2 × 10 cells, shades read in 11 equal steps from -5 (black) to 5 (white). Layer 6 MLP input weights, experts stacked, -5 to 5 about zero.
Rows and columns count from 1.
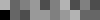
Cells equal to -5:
1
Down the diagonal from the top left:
2 -1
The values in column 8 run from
-2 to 2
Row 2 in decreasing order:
2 1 1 1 0 -1 -1 -1 -2 -5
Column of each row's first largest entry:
1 8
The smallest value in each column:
-5 -1 -2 1 -2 0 1 -2 -1 -2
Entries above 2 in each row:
0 0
